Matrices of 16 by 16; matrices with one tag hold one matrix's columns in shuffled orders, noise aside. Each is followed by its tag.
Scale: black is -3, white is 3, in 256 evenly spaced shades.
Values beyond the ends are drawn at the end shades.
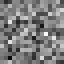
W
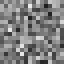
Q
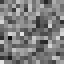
W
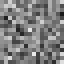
Q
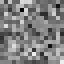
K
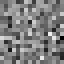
W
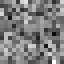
K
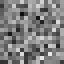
Q
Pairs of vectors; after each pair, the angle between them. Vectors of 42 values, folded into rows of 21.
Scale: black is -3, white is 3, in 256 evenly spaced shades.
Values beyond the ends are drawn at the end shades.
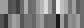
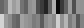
nearly opposite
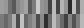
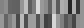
nearly parallel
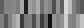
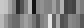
partly opposed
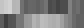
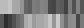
nearly parallel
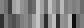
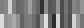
nearly opposite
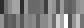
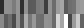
nearly parallel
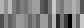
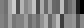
orthogonal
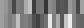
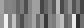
orthogonal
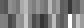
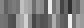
nearly parallel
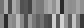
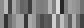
nearly parallel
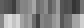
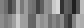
partly aligned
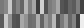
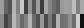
nearly opposite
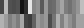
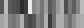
nearly parallel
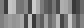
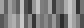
partly aligned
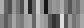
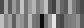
partly opposed
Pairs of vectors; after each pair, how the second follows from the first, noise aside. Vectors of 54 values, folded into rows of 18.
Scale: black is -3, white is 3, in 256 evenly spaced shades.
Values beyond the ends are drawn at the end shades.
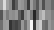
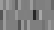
partly zeroed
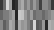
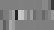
partly zeroed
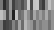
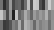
copied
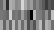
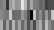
copied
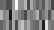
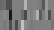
partly zeroed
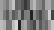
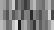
copied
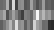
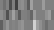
partly zeroed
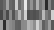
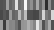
copied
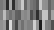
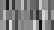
copied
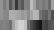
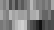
copied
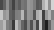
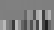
partly zeroed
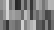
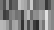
reversed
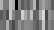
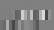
partly zeroed
